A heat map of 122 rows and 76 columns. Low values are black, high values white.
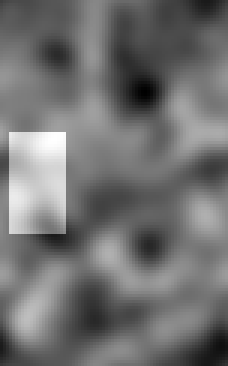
Odd patch: higher, in the middle left. Stripes: none. Roughest part: middle left. Ninth with the highest average: middle left.
